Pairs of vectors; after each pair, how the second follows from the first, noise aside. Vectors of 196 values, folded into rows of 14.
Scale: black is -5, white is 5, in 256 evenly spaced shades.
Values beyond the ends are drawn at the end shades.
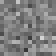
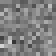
shuffled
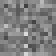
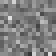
shuffled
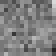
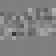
partly zeroed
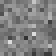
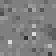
partly zeroed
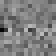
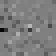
partly zeroed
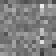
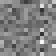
sign-scrambled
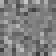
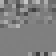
partly zeroed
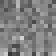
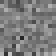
sign-scrambled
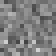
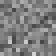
shuffled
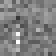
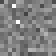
shuffled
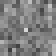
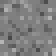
partly zeroed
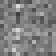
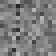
sign-scrambled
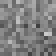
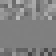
partly zeroed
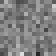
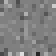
partly zeroed
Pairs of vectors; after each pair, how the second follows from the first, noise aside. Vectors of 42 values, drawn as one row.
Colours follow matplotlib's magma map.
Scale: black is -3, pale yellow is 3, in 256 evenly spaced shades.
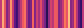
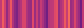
shrunk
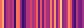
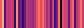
sign-scrambled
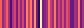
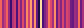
copied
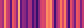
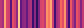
copied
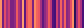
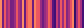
copied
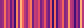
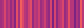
shrunk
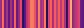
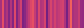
shrunk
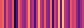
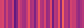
shrunk
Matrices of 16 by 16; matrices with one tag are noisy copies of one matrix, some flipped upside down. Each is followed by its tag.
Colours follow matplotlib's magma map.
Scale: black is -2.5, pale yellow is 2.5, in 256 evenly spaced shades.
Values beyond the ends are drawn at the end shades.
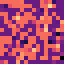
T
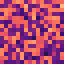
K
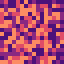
T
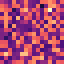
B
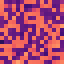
K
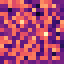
T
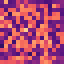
T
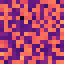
B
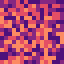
T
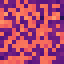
T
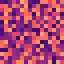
B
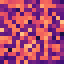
T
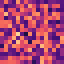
T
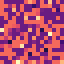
K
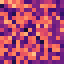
T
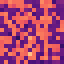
T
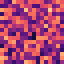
K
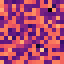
K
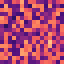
B
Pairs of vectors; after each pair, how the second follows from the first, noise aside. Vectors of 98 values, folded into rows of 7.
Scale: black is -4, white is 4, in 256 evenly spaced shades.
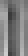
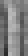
negated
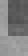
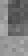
copied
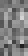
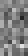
negated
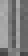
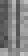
negated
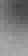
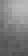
negated
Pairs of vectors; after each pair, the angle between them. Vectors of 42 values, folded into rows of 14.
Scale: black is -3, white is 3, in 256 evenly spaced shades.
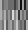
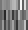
nearly opposite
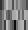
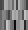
nearly parallel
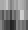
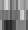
nearly parallel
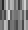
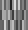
orthogonal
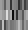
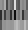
orthogonal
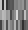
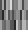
partly opposed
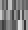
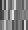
partly opposed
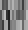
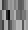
nearly parallel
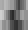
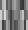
partly aligned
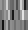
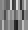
partly opposed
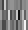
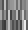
nearly parallel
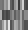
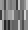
partly opposed
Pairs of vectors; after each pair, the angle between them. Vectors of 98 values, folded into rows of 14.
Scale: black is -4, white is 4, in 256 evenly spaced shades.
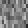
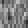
partly aligned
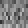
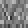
nearly opposite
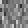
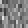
nearly parallel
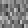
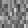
nearly parallel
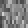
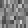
orthogonal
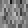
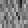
partly aligned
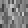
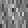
nearly parallel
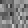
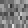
nearly parallel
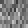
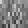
partly opposed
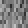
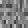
partly aligned
